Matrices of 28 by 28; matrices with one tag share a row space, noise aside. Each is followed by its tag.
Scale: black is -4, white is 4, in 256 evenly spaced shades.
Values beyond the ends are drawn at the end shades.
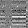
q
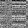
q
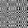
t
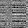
q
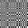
t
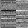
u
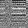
q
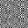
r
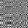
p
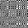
t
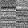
u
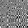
t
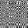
t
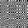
t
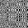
t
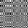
p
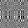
r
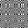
r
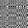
t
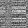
q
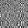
r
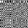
p
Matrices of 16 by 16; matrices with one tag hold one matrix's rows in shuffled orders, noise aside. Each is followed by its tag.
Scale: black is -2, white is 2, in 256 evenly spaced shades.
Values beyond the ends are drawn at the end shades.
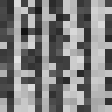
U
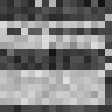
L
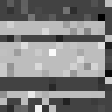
L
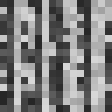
U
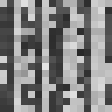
U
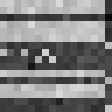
L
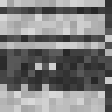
L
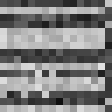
L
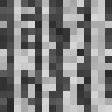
U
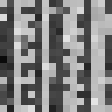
U
